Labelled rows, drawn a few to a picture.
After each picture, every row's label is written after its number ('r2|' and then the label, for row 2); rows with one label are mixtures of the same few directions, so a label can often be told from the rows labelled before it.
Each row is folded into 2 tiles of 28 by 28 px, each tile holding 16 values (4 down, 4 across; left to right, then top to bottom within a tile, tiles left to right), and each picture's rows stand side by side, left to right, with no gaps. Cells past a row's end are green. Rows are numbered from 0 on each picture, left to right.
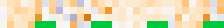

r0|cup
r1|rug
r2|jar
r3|cup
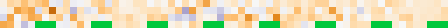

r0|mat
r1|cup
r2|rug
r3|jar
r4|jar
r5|mat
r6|mat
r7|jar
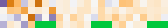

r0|rug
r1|cup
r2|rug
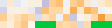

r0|jar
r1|cup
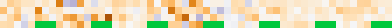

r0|jar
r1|rug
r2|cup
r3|rug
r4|rug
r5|mat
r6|rug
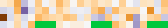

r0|mat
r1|cup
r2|jar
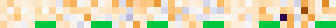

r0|jar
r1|rug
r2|jar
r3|mat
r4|jar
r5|mat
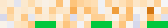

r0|rug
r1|cup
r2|jar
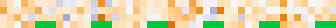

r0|rug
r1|cup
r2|mat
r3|mat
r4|cup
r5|rug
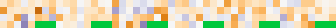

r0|jar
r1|mat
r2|rug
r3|rug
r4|cup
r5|rug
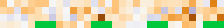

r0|jar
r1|cup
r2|cup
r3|jar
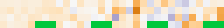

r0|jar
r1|cup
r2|mat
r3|rug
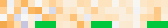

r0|cup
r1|rug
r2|mat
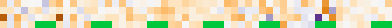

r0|mat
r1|mat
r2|jar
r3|rug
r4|cup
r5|cup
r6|mat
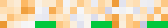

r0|mat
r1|cup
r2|rug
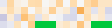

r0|rug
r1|jar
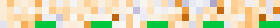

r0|cup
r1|rug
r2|mat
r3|jar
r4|cup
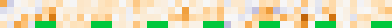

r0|rug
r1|rug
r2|jar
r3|jar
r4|mat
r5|jar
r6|rug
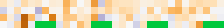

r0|jar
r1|cup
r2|jar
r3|rug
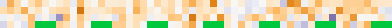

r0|rug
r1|mat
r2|mat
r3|jar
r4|rug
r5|rug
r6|rug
